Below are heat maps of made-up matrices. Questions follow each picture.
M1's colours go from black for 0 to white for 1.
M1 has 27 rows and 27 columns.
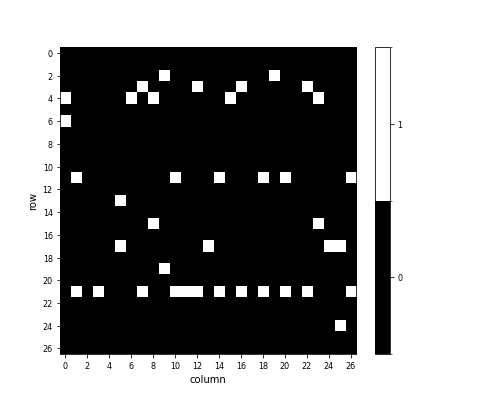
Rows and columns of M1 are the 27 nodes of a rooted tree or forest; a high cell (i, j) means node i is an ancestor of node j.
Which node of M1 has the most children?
11
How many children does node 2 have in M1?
1
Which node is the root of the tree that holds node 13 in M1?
17
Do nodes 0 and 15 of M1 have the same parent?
no
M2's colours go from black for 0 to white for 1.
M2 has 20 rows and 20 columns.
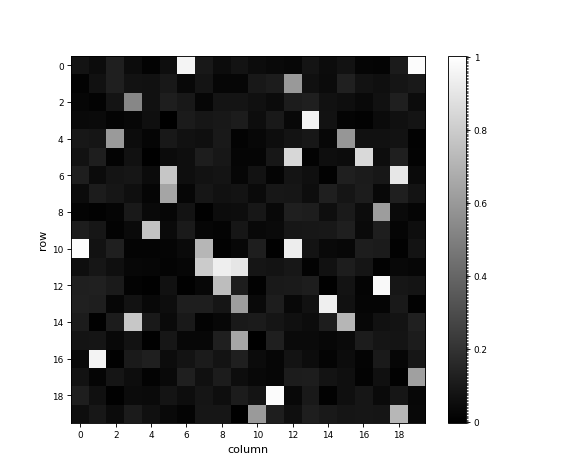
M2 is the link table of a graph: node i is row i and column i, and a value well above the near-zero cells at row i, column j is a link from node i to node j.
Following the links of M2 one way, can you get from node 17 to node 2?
yes
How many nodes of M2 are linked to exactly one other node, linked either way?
0
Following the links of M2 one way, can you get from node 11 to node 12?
yes
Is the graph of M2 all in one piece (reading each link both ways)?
yes
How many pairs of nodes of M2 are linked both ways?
0
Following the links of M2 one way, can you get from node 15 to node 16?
no
